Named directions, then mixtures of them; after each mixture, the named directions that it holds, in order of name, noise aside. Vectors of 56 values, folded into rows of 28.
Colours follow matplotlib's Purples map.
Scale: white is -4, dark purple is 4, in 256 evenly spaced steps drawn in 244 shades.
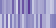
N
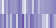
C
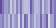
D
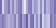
C, D, N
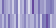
C, N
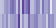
D, N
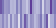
D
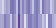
C, D, N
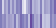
C, D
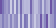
D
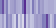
C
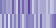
N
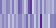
C, D, N
